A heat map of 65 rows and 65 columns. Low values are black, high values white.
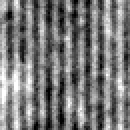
Stripes: upright, repeating 10 times. Slope: none. Grain: streaks running down. Average level on the scale: 50%.
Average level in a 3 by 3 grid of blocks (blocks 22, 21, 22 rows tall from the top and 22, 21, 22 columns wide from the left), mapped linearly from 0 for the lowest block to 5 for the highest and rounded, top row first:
203
512
512
